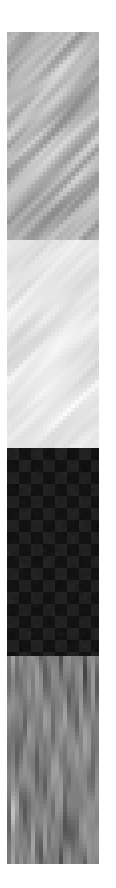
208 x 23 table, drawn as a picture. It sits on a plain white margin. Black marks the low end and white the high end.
It is made of 4 by 1 panels. Panel 1,1: high, slanting up to the right. Panel 2,1: very high, slanting up to the right, faint in contrast. Panel 3,1: very low, checkered, faint in contrast. Panel 4,1: middling, streaked downward.
